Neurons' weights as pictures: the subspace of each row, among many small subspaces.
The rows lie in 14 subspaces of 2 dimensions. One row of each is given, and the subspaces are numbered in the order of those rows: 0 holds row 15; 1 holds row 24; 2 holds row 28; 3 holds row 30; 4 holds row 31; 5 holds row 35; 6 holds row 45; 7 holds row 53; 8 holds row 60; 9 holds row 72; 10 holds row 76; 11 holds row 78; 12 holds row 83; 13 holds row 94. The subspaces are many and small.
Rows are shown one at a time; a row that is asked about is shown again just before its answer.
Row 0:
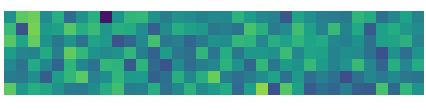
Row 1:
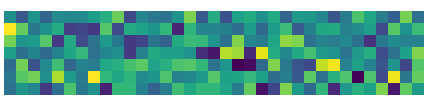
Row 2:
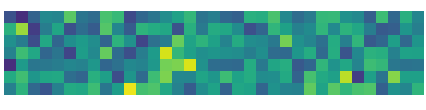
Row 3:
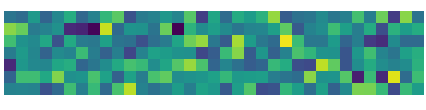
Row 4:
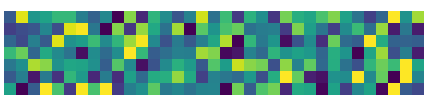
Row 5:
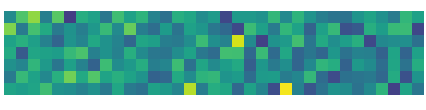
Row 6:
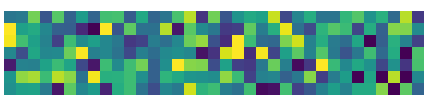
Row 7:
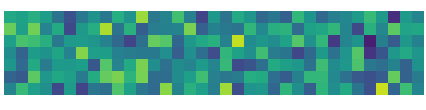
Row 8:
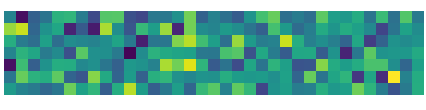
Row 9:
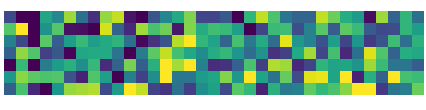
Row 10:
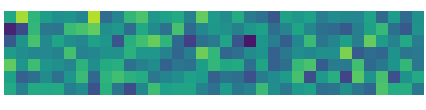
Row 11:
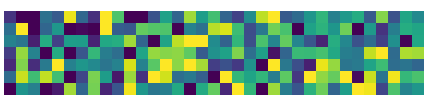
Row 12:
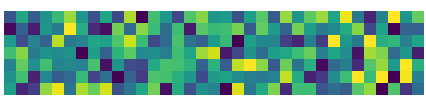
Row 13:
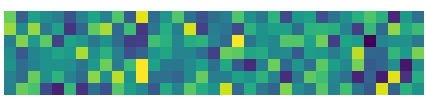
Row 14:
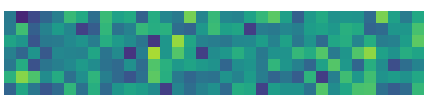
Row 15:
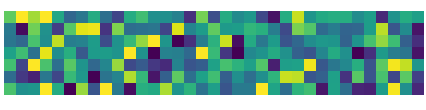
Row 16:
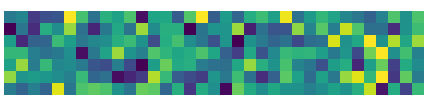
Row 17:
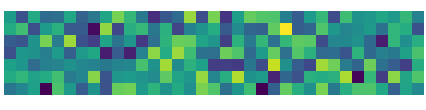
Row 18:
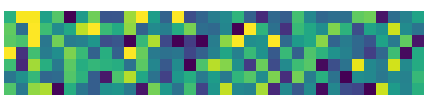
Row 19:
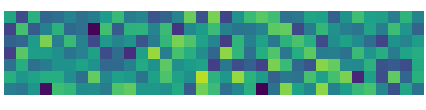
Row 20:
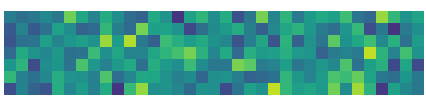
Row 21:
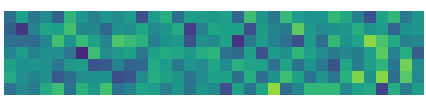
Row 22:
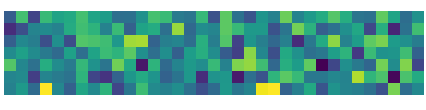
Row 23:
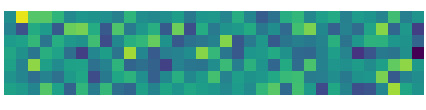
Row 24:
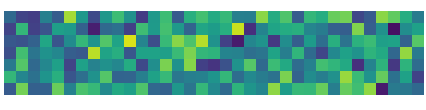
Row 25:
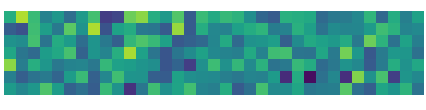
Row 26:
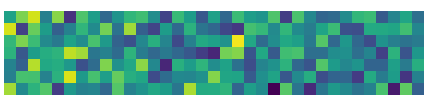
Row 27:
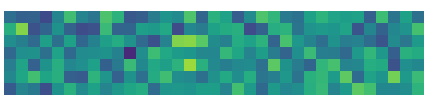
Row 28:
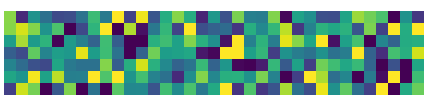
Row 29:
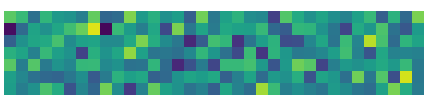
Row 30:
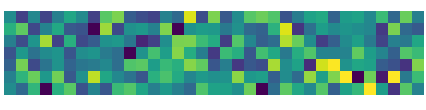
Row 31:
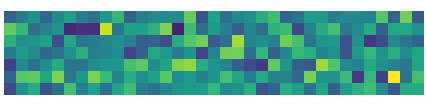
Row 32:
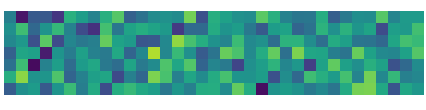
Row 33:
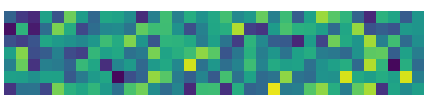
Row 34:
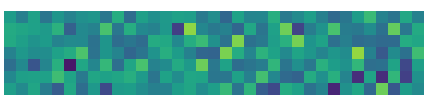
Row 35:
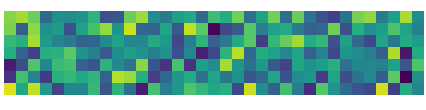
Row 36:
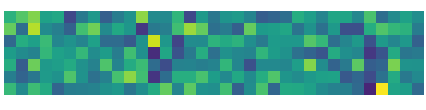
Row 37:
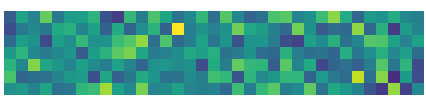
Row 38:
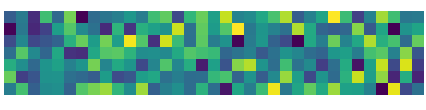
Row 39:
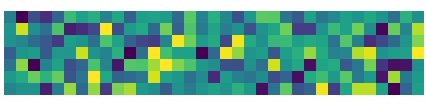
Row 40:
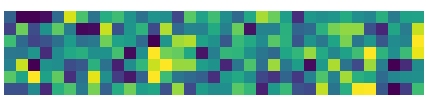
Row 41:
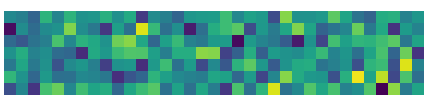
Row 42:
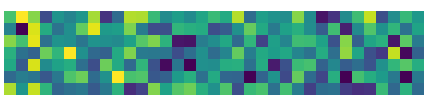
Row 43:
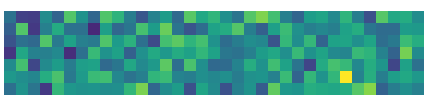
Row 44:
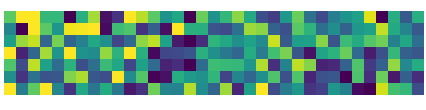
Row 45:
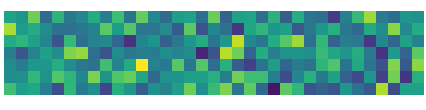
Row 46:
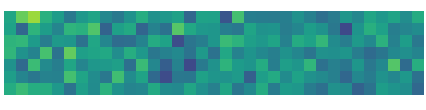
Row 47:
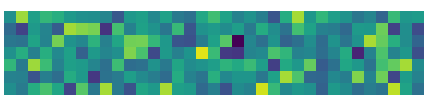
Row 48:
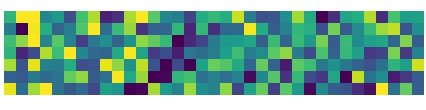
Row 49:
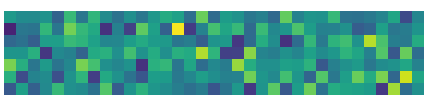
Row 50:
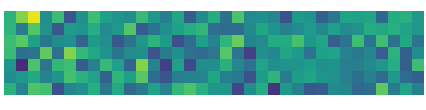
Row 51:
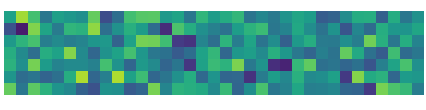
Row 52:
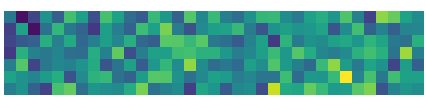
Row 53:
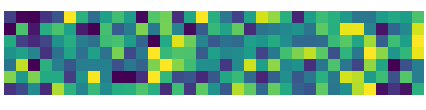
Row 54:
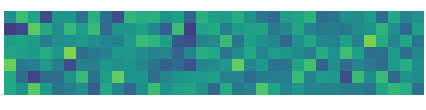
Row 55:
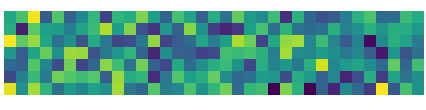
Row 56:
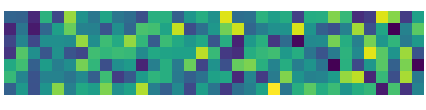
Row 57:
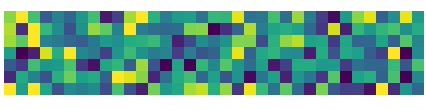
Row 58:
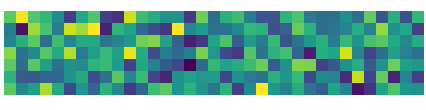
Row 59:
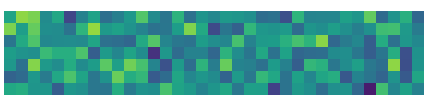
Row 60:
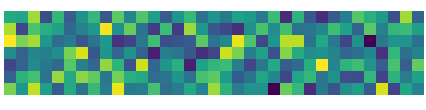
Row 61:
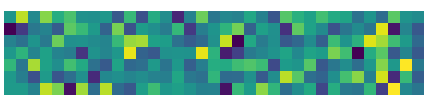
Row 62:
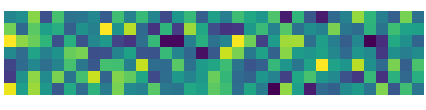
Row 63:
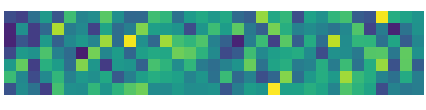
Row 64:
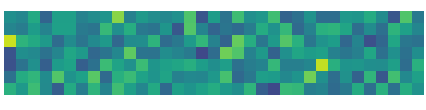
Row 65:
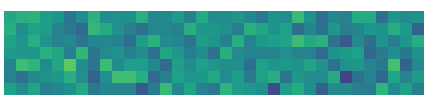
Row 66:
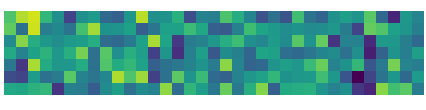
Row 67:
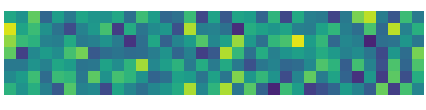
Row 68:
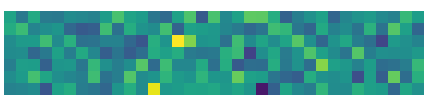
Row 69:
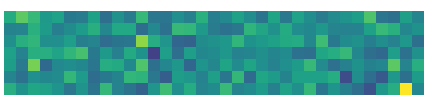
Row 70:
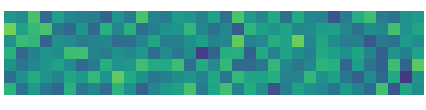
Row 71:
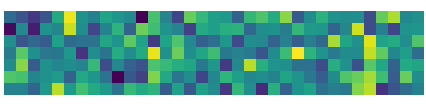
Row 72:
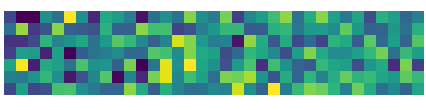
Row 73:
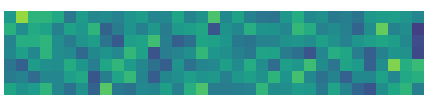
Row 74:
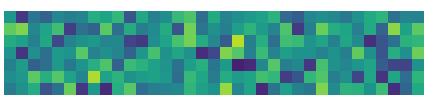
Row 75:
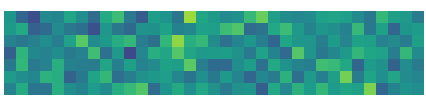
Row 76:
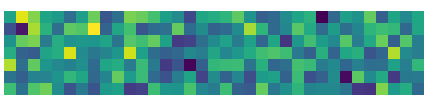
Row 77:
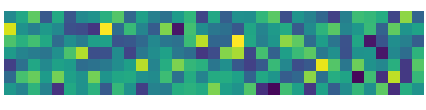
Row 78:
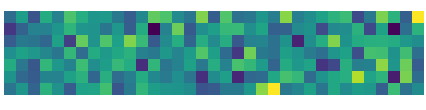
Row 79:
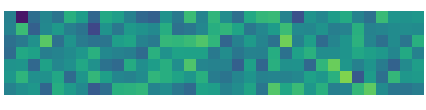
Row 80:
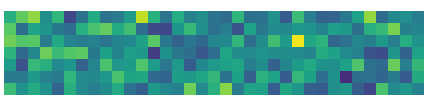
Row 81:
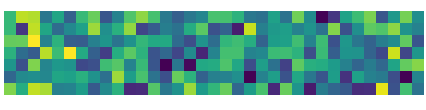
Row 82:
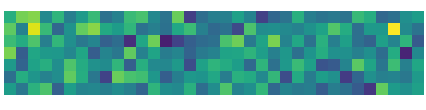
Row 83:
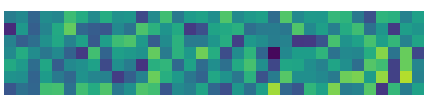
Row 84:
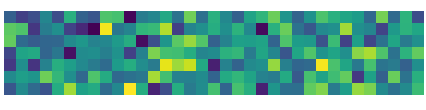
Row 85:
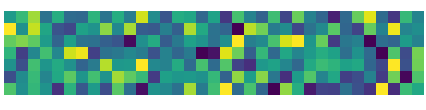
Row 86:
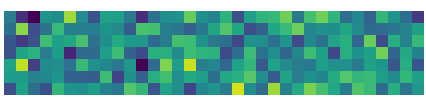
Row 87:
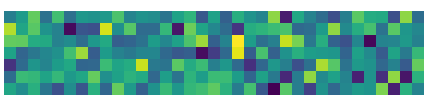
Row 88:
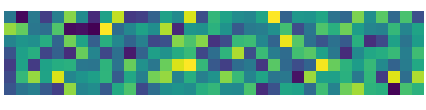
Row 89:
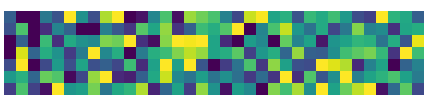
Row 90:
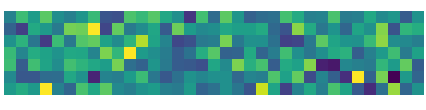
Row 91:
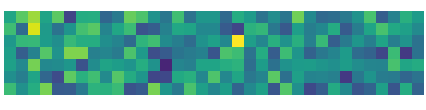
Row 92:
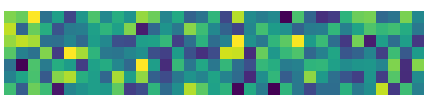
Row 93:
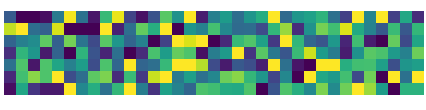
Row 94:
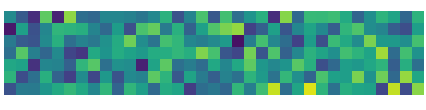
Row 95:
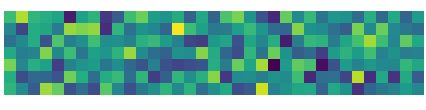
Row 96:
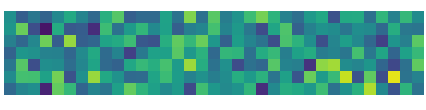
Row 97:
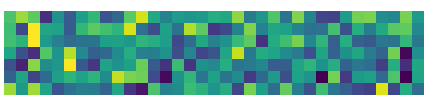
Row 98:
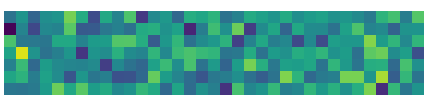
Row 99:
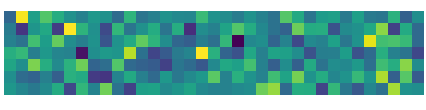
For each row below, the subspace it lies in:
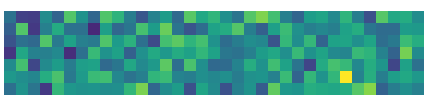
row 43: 3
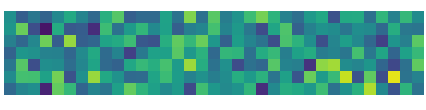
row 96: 3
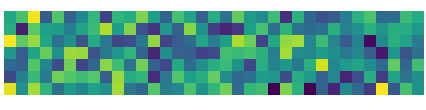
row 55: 8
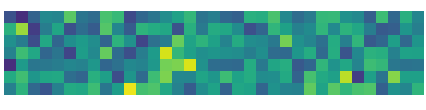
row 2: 10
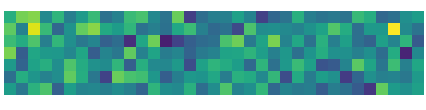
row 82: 1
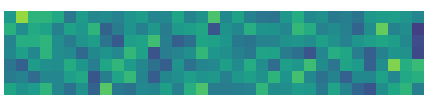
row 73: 7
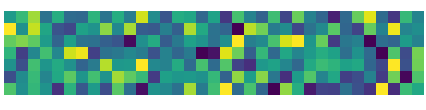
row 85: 6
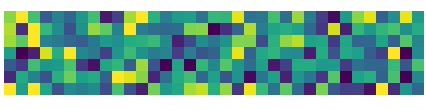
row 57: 5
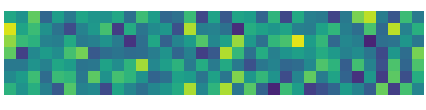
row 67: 6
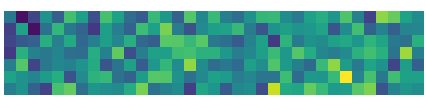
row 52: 3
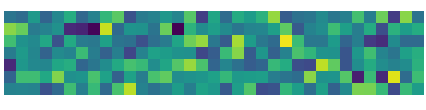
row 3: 4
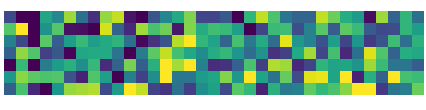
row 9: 10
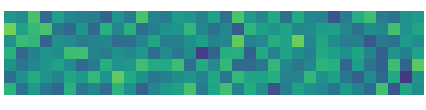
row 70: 6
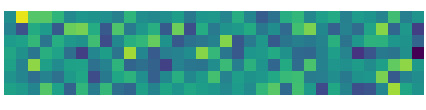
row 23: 7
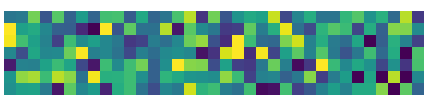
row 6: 13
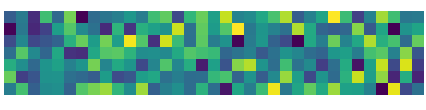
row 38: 1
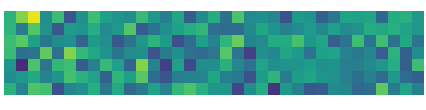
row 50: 9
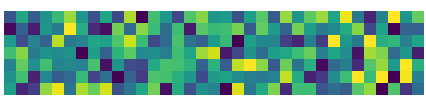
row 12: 2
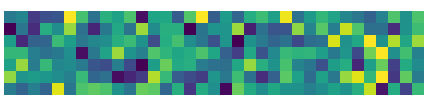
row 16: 7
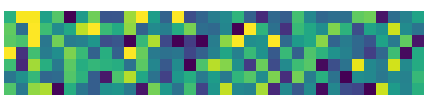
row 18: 1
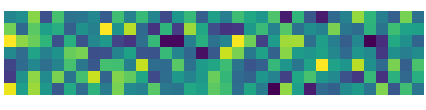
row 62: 8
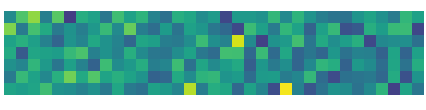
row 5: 13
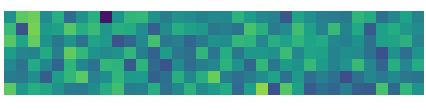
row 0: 8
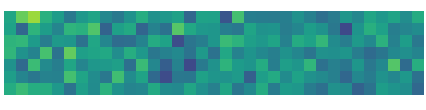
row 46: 9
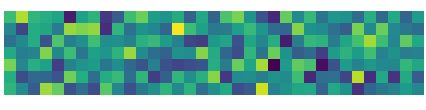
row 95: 8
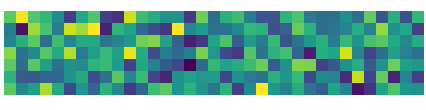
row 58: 4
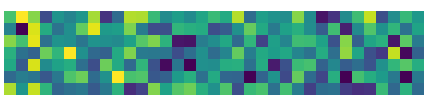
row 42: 5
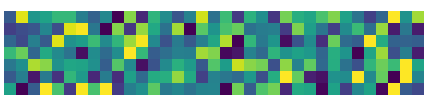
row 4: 2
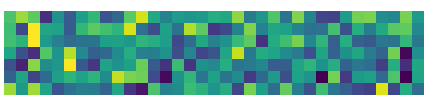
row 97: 5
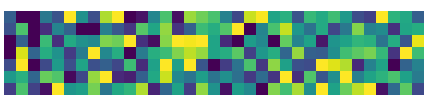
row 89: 1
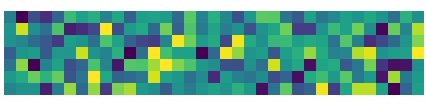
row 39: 7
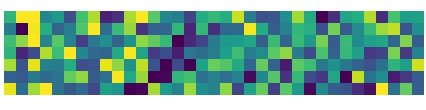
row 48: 10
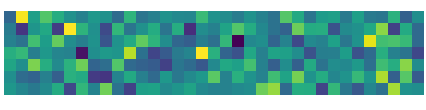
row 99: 7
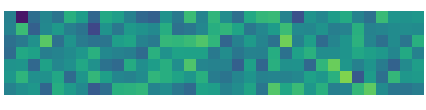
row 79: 3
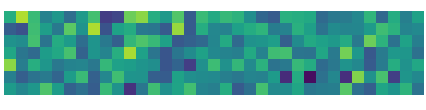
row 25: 10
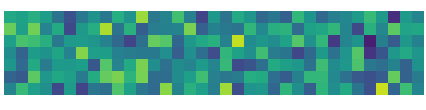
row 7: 2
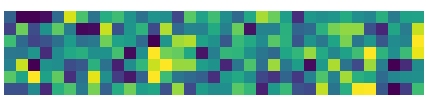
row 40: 7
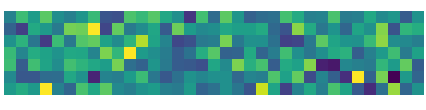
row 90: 3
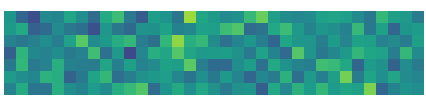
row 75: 1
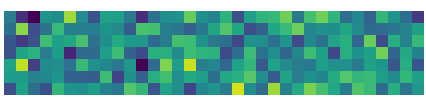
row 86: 9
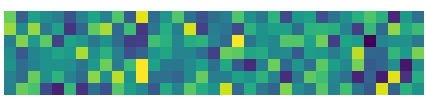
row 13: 2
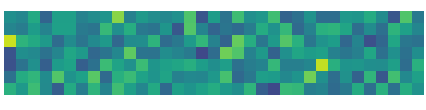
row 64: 8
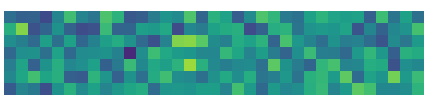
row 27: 4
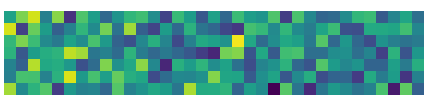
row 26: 13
